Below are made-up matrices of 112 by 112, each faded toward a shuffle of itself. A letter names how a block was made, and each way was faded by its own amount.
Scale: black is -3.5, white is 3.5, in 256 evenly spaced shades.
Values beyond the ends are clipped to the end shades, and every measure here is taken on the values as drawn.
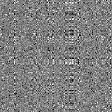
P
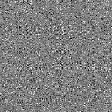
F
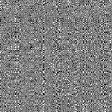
P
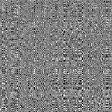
P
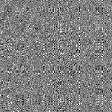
P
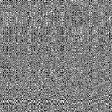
P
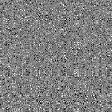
F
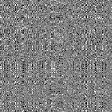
P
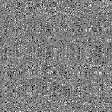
F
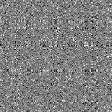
F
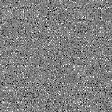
F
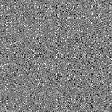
F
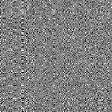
P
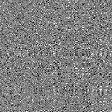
F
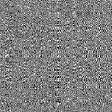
P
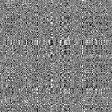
P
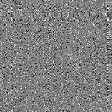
F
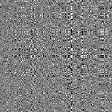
P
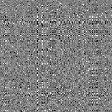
P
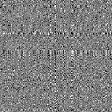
P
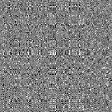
P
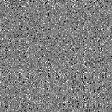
F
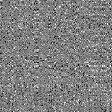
F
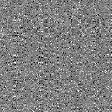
F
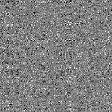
F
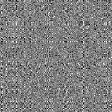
P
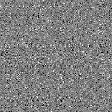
F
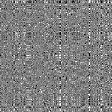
P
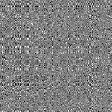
P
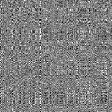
P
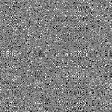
F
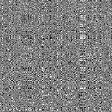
P
